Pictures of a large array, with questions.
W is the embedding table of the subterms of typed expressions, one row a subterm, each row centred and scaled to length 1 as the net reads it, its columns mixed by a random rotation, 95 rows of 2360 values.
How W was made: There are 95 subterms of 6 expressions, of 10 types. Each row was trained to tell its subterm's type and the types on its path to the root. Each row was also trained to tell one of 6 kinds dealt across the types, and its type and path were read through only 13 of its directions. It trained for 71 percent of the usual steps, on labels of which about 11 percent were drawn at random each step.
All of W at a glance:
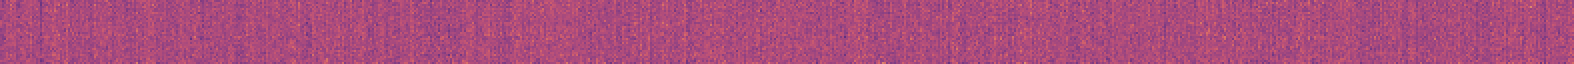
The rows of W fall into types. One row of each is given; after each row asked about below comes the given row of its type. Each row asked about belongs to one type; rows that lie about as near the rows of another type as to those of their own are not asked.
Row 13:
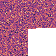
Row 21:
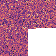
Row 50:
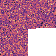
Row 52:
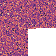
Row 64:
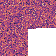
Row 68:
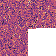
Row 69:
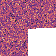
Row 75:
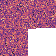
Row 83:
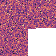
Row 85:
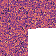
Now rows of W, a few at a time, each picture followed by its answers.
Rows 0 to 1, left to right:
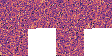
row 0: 13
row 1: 13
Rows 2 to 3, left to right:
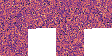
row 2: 64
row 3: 85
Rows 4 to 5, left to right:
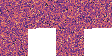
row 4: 52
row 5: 13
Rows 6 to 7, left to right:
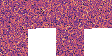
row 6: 85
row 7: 21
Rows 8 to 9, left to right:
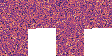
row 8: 68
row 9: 13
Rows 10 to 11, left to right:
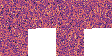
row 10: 85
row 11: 68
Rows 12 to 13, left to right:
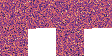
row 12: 50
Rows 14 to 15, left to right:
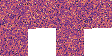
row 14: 21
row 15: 13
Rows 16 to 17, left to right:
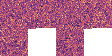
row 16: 69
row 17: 21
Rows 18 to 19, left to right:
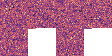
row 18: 75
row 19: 83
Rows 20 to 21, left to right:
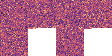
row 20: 52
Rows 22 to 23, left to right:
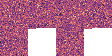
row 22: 50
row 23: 52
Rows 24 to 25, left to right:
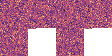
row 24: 68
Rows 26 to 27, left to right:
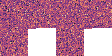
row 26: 85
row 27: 64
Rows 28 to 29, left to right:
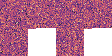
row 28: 83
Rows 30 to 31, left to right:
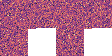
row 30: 13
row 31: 68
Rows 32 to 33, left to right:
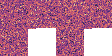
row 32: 50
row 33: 64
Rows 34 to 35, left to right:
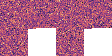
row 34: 52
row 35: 50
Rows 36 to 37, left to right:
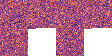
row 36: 21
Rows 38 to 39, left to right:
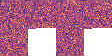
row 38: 85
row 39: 83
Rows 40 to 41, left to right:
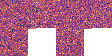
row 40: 75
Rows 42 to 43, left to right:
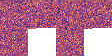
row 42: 75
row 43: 52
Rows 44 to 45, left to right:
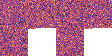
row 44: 21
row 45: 52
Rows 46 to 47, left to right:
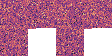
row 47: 21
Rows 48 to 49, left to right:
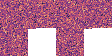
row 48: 50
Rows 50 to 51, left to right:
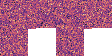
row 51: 21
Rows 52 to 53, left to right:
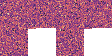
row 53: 64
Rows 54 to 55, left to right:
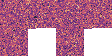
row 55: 83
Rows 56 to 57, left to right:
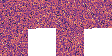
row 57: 52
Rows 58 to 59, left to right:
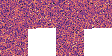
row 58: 13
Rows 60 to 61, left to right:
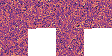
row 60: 83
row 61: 68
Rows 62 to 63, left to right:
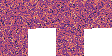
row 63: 13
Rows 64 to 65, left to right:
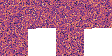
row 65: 68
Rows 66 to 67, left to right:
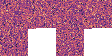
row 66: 64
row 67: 83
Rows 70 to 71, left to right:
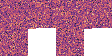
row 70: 68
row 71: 50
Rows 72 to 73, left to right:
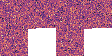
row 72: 85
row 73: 85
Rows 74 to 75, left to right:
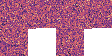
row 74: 69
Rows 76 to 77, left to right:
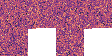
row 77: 85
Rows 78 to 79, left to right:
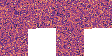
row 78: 50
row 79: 52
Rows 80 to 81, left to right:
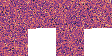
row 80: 85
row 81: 21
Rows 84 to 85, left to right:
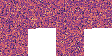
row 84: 85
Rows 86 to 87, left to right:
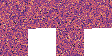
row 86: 83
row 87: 68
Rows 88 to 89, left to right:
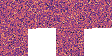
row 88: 52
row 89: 13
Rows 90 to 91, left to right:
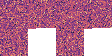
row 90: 50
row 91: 13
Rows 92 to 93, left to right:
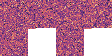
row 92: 75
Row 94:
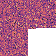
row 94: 68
